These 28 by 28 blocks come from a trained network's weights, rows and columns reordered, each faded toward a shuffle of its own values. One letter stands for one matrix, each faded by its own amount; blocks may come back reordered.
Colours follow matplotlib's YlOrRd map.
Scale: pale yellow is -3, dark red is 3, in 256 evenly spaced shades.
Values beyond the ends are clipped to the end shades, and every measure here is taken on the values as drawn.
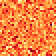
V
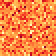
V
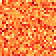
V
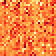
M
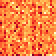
M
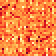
M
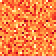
V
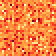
M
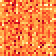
M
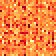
M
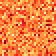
V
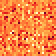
M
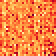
M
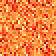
V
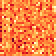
M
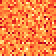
V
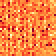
M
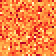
V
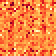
M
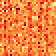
M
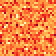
V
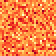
V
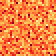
V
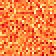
V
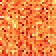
M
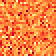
V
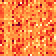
M
